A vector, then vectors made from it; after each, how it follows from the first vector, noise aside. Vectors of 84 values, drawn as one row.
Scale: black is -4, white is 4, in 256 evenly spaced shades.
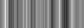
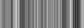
wrapped around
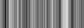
negated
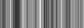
wrapped around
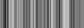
negated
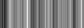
wrapped around
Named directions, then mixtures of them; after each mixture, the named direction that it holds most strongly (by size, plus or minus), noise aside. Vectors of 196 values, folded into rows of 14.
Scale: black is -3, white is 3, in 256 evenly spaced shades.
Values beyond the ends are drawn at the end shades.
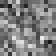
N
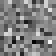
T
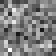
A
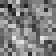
N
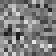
T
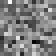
T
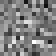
T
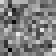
A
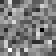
A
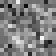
N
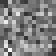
A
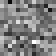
T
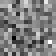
N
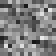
N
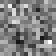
N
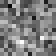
N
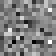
T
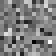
T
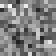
N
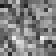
N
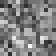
N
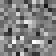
T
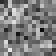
A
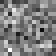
A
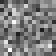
A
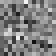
T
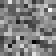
T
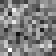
A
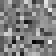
T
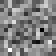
A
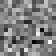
T
